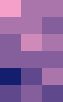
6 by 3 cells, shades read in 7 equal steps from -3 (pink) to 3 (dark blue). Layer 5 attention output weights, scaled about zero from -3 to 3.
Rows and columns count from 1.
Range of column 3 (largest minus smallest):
2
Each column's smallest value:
-3 -2 -1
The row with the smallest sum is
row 1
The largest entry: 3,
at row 5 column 1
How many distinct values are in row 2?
2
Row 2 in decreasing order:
0 -1 -1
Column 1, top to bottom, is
-3 -1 0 0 3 1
